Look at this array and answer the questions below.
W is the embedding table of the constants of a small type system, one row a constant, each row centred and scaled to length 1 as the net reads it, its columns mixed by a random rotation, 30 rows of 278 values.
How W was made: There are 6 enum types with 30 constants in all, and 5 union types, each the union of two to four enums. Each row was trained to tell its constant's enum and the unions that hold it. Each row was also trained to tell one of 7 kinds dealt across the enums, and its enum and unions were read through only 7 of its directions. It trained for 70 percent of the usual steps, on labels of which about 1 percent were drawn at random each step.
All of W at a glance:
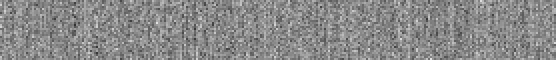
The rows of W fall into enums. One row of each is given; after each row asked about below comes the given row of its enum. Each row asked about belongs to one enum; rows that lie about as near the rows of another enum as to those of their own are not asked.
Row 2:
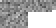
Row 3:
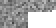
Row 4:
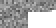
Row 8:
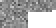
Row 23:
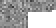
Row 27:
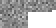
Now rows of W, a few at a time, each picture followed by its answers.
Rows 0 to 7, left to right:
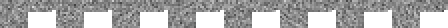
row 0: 27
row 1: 27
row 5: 23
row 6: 23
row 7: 2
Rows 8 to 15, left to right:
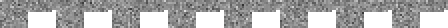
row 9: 8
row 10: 8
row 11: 3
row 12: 3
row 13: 8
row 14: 4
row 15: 27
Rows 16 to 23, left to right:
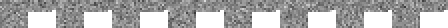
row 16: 2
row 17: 23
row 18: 23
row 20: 27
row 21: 23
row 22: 2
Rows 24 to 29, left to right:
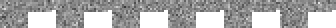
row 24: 3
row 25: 3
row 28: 3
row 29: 27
